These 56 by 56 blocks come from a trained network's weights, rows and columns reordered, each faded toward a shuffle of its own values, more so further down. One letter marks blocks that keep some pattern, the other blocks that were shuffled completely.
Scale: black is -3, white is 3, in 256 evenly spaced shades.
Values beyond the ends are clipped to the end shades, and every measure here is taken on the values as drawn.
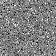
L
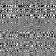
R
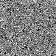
L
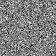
L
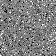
L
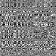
R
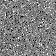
L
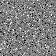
L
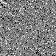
L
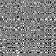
R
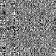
R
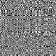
R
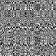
R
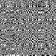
R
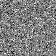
L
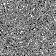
L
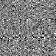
R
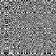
R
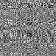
R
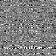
R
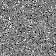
L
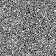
L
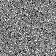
L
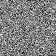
L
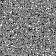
L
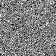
L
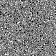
L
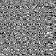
R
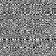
R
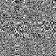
R
